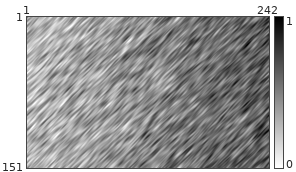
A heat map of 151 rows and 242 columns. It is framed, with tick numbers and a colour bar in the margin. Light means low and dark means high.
Grain: diagonal, up to the right. Lone odd cells: none. Odd rows or columns: none. Slope: up to the right.
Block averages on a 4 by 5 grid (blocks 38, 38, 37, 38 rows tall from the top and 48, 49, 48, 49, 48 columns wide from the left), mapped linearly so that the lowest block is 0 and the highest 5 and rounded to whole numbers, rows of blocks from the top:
0 1 3 4 5 | 0 1 2 4 5 | 0 1 2 4 5 | 0 1 3 4 5
